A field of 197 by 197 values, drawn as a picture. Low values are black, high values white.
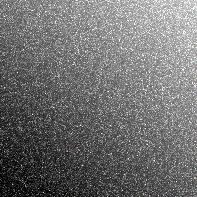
The top right is the ninth with the highest average. The halves do not mirror each other. The bottom left is the ninth with the lowest average. The histogram is bell-shaped. No regular stripes run through it. There is an overall slope up to the top right.
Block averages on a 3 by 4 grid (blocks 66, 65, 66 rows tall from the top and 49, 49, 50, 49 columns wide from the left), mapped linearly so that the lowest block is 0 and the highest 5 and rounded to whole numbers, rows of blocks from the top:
3345
1234
0122
